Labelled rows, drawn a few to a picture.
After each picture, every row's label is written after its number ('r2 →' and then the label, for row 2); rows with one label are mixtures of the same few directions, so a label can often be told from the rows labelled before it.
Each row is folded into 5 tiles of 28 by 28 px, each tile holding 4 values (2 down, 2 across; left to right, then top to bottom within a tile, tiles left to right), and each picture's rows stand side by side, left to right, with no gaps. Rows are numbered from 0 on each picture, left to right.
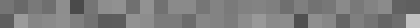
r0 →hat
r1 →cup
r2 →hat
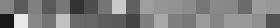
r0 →hat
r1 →hat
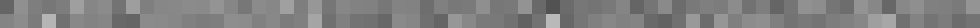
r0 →cup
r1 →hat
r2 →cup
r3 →hat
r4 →hat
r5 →hat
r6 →cup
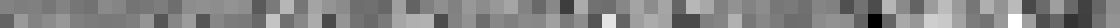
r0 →hat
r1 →hat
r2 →cup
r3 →hat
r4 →cup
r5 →cup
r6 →cup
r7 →cup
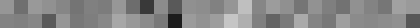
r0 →cup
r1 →cup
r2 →hat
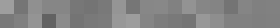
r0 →cup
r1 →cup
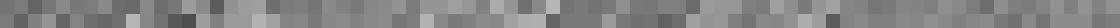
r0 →hat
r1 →cup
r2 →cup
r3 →hat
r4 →hat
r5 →hat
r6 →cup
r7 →cup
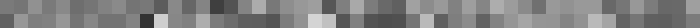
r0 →hat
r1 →hat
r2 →cup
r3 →hat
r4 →cup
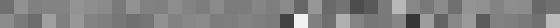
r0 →cup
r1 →hat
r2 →hat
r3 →hat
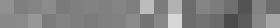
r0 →cup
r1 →cup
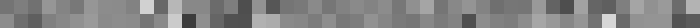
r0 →cup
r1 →cup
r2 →cup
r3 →cup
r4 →cup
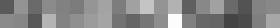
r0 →cup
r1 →cup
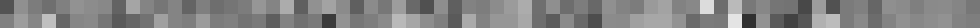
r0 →cup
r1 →hat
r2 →cup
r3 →cup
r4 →cup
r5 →cup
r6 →cup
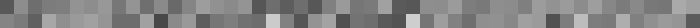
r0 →cup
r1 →hat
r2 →hat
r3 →hat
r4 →hat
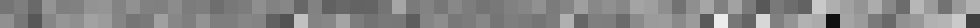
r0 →cup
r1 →hat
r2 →hat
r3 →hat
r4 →hat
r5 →hat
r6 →hat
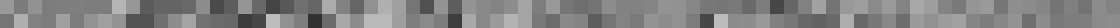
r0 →hat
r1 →hat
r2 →cup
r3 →cup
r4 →cup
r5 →hat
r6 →hat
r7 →cup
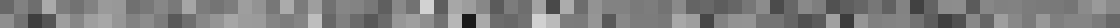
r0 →cup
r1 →cup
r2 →cup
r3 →cup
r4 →cup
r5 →hat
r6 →hat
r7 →hat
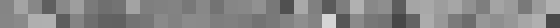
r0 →cup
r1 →hat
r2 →cup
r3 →hat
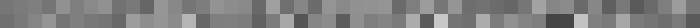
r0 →hat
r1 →cup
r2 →hat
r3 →hat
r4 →hat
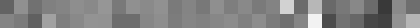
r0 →cup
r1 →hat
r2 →cup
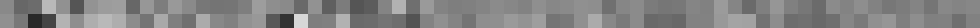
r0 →cup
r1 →hat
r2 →hat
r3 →hat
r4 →cup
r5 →cup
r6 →cup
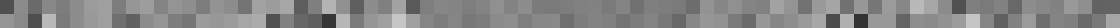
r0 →cup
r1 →hat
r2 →cup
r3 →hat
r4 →hat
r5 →hat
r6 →hat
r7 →hat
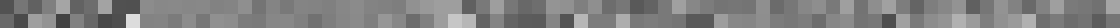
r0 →hat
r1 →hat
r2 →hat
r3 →cup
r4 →hat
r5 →hat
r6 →cup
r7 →cup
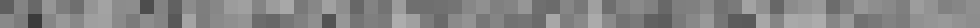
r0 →cup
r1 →cup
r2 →cup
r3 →hat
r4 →cup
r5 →cup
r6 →hat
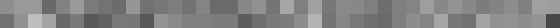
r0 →cup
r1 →hat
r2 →cup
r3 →hat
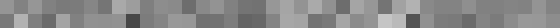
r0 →hat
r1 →cup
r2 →hat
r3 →cup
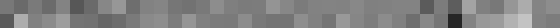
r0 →hat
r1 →cup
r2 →hat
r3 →cup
